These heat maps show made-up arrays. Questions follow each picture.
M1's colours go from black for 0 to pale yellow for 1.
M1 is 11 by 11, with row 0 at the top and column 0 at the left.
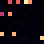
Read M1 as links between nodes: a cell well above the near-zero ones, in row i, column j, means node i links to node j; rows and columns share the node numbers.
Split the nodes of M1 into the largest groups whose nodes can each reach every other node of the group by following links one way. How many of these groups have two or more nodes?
0
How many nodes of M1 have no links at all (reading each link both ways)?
2
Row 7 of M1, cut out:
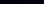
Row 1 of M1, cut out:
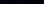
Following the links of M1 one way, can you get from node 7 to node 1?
no
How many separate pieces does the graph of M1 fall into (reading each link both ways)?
4
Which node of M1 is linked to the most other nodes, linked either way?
node 0
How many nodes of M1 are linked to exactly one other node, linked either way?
5
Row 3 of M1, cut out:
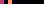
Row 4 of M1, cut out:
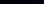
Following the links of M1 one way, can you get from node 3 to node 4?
yes
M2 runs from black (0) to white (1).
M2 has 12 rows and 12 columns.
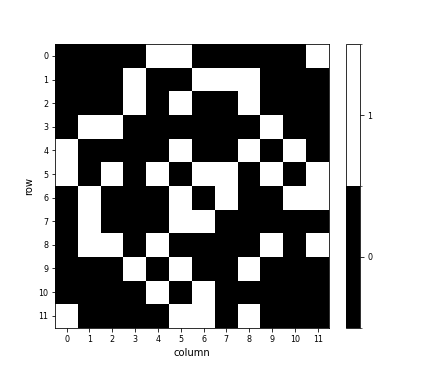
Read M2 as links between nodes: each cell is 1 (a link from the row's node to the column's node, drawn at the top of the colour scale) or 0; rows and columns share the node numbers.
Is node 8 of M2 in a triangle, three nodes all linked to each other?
no
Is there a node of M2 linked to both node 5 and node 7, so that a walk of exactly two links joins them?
yes
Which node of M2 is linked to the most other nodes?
node 5
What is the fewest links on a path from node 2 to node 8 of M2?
1
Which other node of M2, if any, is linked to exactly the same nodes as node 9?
node 2
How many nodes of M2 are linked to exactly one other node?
0
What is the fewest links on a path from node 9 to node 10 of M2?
3
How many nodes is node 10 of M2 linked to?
2
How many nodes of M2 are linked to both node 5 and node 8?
4
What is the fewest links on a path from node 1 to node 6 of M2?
1
